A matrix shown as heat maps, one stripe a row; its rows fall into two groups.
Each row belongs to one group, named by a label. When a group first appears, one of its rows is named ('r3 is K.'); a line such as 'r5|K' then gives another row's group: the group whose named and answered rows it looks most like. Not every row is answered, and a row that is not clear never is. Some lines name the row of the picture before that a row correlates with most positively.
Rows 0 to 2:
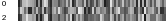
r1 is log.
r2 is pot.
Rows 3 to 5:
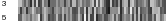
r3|log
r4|pot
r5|pot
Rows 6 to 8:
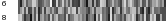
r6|pot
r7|log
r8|log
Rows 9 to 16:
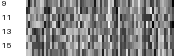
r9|pot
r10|pot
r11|log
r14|log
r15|log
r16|log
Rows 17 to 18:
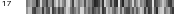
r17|log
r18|log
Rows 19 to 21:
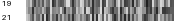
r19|log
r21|log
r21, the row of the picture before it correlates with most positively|18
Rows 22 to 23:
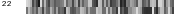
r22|log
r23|log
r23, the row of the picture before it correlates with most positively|19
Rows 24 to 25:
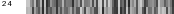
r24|log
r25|log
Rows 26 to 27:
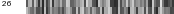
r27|log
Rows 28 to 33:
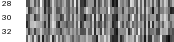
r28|pot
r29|pot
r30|pot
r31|pot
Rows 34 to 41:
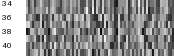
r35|pot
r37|log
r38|pot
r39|log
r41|pot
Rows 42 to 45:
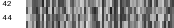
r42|log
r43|log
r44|log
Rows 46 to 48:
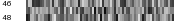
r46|log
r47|pot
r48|pot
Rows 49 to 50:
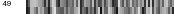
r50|pot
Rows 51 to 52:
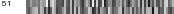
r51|pot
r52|pot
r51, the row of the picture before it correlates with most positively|49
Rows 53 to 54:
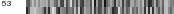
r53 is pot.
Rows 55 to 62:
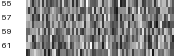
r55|log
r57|log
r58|log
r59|pot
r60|log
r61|log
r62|pot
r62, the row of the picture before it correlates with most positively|54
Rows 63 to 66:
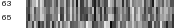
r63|pot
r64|pot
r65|pot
